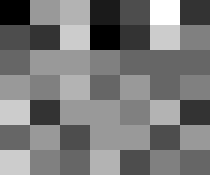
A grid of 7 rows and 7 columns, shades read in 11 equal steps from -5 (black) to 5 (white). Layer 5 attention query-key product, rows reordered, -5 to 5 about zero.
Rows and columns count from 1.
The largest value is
5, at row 1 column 6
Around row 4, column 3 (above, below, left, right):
1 1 0 -1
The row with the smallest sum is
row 2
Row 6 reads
-1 1 -2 1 1 -2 1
